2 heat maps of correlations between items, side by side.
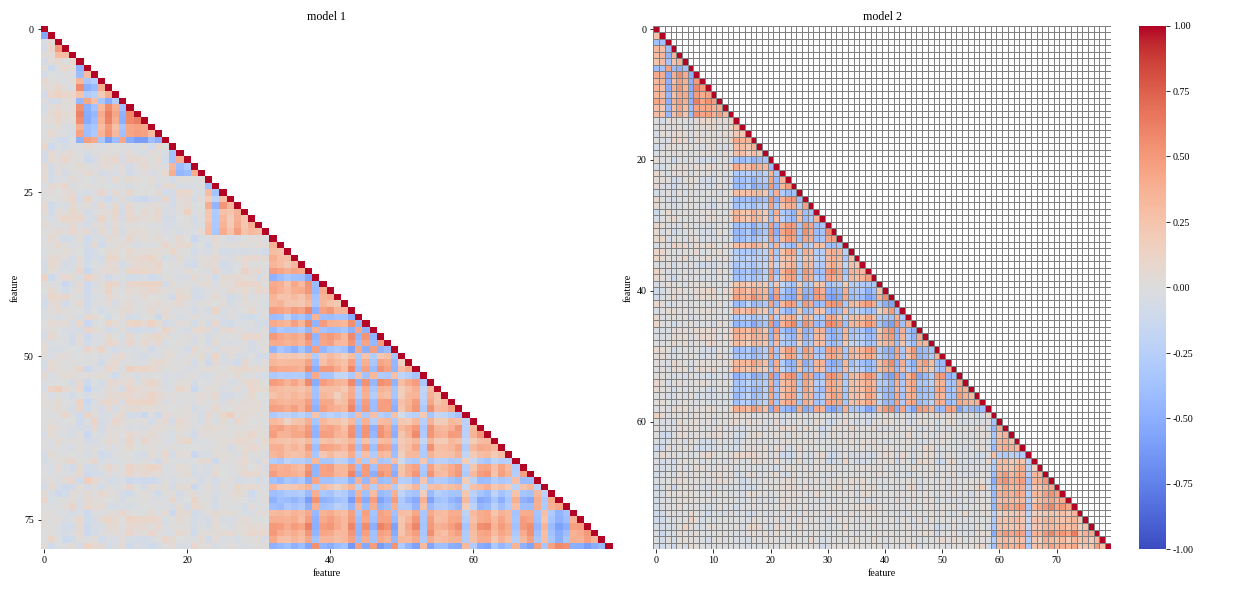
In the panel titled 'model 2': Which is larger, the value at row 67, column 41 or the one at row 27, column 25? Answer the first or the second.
the first
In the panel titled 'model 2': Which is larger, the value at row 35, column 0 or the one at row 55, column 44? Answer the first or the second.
the second
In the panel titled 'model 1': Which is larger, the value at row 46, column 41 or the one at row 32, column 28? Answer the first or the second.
the second
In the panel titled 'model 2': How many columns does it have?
80
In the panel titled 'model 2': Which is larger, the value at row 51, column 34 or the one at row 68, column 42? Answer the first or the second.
the second
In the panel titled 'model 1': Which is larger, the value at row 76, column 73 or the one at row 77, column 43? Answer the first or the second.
the second
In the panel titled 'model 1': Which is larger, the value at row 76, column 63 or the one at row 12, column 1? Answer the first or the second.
the first
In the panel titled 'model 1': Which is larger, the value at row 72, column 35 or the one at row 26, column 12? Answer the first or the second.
the second
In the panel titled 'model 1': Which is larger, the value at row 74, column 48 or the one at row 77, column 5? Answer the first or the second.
the first
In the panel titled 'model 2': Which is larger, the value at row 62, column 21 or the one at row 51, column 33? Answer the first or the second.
the second
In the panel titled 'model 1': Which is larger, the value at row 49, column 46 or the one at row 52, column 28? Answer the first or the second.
the first
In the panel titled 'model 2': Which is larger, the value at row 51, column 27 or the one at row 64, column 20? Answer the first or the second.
the second
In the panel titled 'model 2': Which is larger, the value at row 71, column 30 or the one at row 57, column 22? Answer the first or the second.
the second
